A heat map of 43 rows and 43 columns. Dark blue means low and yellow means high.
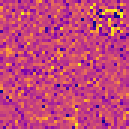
A few values lie far out on both sides of the bulk. There is no overall slope. The top right is the roughest part. The grain is fine, like static. An odd patch, rougher than its surroundings, sits in the top right. There are no regular stripes. The halves do not mirror each other. No single row or column stands out from its neighbours.
